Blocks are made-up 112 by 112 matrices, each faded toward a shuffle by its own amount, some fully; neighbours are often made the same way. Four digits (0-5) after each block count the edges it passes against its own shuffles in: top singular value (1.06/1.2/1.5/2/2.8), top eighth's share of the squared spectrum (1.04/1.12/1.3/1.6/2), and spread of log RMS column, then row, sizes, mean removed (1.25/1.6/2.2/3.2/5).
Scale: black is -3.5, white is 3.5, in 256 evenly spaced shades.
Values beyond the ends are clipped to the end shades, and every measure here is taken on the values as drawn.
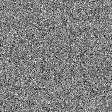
2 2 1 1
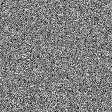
0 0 0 0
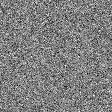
0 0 0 0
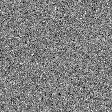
0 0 0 0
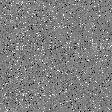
3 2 0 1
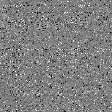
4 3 1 2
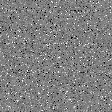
2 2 0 1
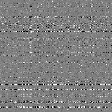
5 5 2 4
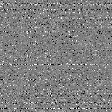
4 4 1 3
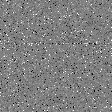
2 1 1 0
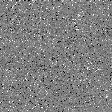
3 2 0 1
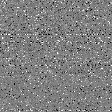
3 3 0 2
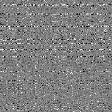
4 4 1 3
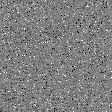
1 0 0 0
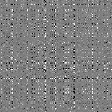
5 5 4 3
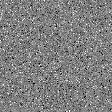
3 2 0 0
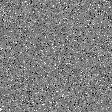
0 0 0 0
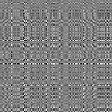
5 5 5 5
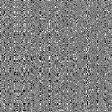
5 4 4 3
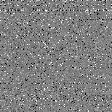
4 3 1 2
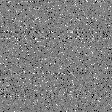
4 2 0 2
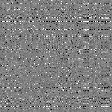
5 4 2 3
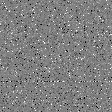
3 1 0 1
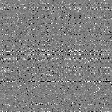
5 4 2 3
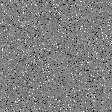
2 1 0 0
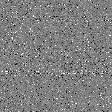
3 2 0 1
